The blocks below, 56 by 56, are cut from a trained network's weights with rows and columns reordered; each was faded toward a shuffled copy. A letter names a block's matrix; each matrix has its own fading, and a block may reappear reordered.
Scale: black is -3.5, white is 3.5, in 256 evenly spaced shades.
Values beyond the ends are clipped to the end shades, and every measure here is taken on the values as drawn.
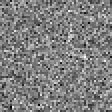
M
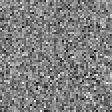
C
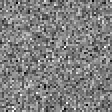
C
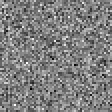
C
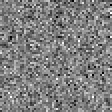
C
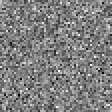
M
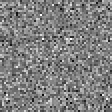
C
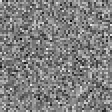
M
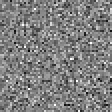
C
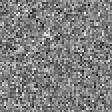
C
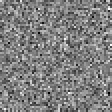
C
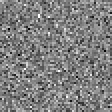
M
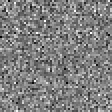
C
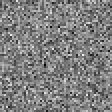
M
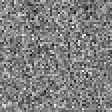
C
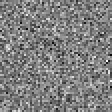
M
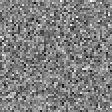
M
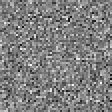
C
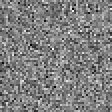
M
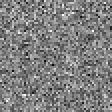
C
